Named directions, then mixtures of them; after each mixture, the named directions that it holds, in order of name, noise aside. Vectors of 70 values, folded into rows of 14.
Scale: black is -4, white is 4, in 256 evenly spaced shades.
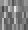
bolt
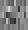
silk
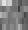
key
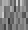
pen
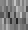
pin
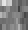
key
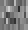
silk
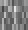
bolt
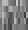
bolt, pen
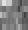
key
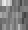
key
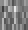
bolt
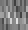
pin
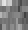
key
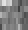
key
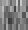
pen, pin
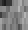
key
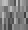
bolt, pen
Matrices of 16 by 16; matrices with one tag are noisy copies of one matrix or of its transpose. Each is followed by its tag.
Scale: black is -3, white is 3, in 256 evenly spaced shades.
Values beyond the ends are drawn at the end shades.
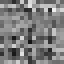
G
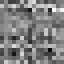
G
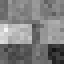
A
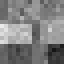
A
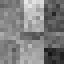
A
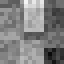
A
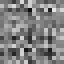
G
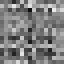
G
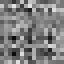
G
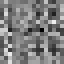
G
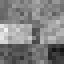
A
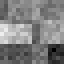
A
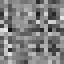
G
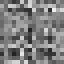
G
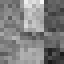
A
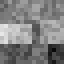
A
